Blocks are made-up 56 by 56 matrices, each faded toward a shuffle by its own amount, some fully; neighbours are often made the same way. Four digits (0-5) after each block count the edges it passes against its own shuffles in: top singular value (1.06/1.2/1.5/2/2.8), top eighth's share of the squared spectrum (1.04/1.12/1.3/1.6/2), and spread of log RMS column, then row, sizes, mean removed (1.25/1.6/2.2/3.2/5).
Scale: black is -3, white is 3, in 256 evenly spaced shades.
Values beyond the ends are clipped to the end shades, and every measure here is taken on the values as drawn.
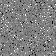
1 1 0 0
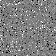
2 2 1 1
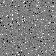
2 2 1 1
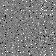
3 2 2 0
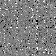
2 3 2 1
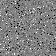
1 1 0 0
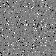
3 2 0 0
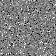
0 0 0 0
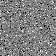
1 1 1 0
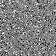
0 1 0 0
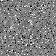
3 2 0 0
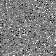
1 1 0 0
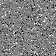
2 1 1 0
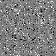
3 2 1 0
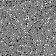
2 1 0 0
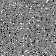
2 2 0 0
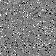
2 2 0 1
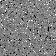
0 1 0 0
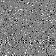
3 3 0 2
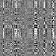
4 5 4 2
